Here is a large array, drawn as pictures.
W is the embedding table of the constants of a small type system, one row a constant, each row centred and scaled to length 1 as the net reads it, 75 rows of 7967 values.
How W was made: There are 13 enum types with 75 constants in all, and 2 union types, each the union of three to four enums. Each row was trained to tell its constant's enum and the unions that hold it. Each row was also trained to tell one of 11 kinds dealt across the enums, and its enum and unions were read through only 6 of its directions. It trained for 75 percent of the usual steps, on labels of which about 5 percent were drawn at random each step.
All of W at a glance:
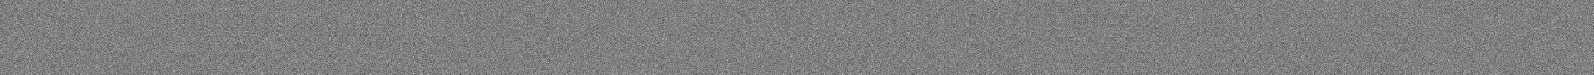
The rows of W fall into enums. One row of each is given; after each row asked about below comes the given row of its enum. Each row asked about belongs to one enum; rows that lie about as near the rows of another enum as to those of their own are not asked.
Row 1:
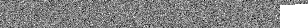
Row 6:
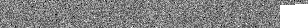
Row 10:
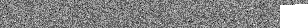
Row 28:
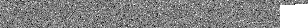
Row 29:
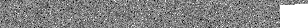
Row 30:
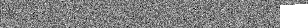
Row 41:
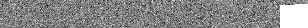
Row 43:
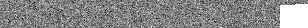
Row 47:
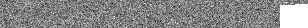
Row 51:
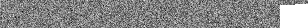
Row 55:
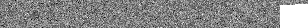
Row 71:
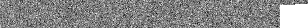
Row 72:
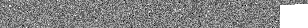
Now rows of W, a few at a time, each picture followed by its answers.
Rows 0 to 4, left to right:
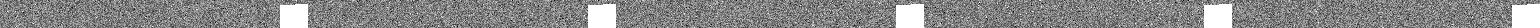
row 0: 28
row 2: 72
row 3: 1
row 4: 29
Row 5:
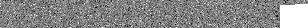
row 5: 29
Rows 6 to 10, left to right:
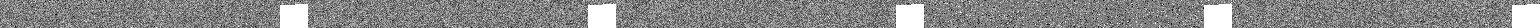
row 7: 1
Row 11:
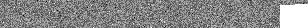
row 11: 1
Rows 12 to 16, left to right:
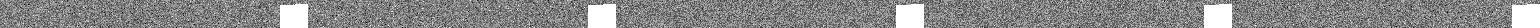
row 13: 51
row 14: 1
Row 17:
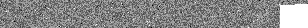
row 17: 47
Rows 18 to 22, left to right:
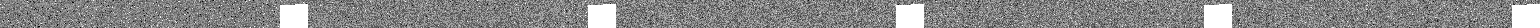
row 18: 43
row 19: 55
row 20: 71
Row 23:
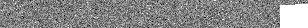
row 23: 29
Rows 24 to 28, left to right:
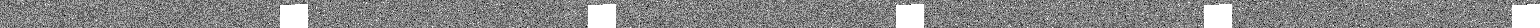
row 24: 72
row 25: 47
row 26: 6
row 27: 55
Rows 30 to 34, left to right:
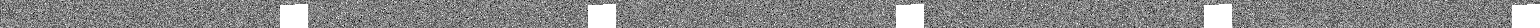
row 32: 47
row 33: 55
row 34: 71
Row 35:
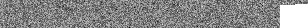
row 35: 71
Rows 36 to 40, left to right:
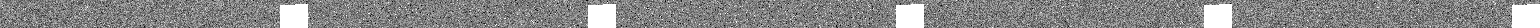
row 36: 29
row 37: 30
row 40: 6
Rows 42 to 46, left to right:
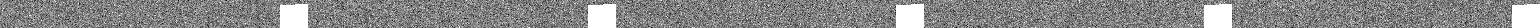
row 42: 28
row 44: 1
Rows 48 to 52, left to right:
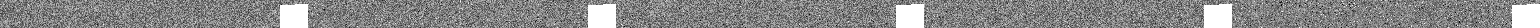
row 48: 30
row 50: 6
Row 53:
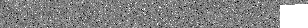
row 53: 30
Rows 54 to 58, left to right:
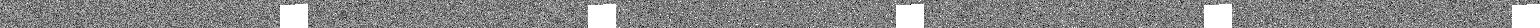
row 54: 29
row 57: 55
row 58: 71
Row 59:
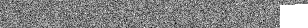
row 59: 1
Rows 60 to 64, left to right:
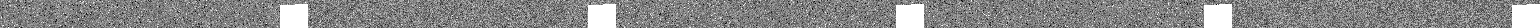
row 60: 30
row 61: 47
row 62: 30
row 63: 28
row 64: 71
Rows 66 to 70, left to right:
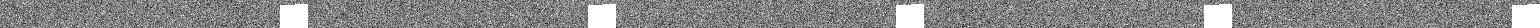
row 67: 55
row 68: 6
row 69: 29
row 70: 71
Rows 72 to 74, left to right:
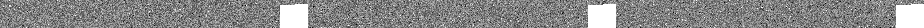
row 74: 47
